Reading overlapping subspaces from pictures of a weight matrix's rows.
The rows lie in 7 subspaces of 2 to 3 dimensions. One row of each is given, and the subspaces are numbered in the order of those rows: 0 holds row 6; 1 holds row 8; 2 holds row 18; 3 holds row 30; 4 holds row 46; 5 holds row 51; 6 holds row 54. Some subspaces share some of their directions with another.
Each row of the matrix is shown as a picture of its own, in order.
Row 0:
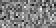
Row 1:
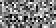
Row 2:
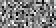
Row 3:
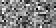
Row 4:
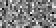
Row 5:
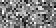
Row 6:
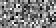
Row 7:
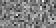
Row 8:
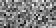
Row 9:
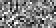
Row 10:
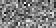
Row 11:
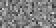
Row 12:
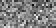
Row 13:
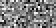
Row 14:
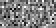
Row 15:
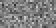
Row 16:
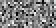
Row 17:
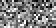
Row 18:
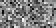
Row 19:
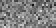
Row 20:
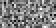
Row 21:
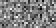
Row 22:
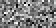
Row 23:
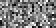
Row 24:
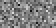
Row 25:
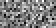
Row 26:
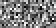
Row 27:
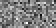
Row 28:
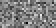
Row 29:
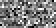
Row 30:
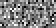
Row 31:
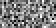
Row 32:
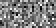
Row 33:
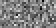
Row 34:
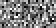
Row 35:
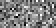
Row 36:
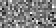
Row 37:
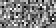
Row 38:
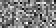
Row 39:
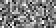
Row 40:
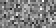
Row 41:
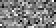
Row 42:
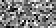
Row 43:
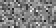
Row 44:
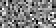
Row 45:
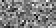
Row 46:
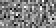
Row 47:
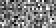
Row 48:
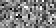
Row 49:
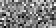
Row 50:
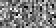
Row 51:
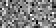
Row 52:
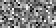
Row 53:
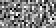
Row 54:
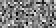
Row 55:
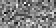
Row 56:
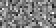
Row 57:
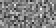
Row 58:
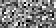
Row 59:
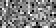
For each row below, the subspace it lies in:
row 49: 1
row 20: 5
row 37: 3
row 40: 0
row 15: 5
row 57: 5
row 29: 3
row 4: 4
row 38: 6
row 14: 3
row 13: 2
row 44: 4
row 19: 1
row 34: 0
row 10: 0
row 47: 2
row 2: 6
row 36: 4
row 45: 1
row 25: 1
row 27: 6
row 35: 4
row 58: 0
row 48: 5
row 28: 6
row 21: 6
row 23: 4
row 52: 2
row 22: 0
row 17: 1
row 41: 3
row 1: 5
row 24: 2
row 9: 0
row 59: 4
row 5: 2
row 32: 4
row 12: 1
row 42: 1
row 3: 2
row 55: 0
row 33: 3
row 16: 6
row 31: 5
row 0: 1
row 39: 0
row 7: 3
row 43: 2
